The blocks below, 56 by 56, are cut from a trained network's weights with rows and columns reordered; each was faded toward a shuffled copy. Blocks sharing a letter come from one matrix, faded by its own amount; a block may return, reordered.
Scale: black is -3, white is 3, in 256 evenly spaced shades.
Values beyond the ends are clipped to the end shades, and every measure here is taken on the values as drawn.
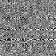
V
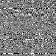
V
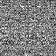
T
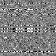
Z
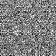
T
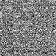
T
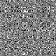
V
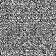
T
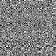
V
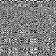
Z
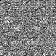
T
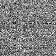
T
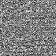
T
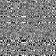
Z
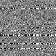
Z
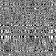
Z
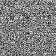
T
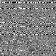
Z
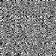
V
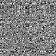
V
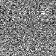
T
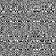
Z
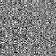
V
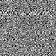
V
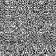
T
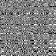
Z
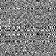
Z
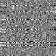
Z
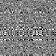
Z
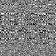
Z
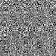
V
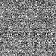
T
